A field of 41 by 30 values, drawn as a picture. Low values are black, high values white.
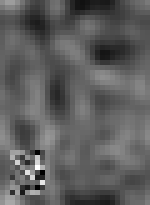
Roughest part: bottom left. Odd patch: rougher, in the bottom left. Grain: blotchy. Mirror symmetry: none.
